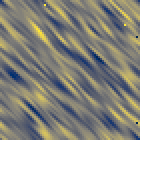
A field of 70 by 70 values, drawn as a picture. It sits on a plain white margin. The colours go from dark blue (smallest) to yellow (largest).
Grain: diagonal, down to the right. Lone odd cells: 4, 2 higher and 2 lower than their neighbours. Mirror symmetry: none. Odd rows or columns: none. Histogram: bell-shaped.
